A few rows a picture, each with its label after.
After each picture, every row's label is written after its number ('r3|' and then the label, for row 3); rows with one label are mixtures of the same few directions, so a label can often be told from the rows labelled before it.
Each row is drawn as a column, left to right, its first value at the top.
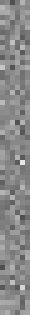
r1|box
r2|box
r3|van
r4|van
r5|van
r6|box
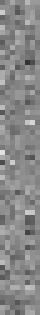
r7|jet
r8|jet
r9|van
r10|box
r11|box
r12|van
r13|van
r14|van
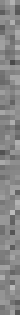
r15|jet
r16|jet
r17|van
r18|box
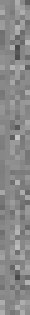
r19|box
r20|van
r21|box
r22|jet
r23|box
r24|van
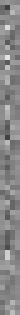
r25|box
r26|box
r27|box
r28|box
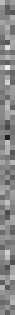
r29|van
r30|box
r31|jet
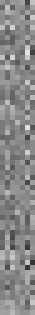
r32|box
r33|box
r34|box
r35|van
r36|jet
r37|jet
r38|jet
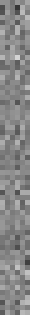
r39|box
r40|box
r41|jet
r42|box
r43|box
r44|jet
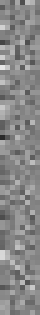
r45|box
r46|box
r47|jet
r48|jet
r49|van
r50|van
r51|van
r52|jet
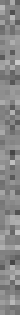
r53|box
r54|van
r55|jet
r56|van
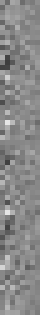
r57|box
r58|van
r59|van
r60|jet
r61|van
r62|box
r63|jet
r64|van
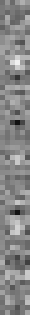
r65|jet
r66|jet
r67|van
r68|van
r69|van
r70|jet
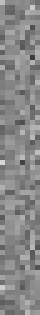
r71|van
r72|box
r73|box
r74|van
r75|van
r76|box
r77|box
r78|jet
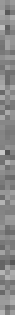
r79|jet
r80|jet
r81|jet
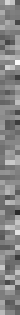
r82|box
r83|van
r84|van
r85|van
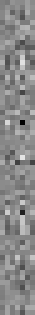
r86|van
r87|van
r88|jet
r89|van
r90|van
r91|jet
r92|van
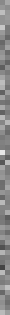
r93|jet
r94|van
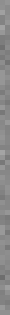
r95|jet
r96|van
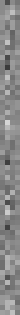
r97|jet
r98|van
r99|box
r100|jet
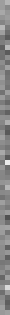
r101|jet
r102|van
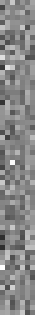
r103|box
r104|box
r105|van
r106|jet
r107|box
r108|box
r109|jet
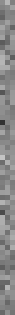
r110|van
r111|van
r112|box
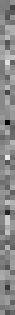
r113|jet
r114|van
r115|box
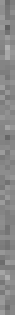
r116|jet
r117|jet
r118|jet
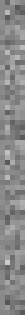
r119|box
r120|jet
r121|van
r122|box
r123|box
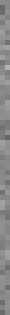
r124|box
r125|box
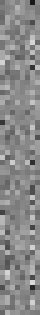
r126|van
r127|jet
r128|van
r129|box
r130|jet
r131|van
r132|van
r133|box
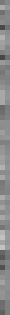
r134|box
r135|box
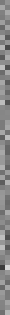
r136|box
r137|box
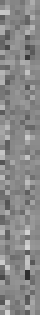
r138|jet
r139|box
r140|van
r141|box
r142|van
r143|jet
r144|jet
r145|jet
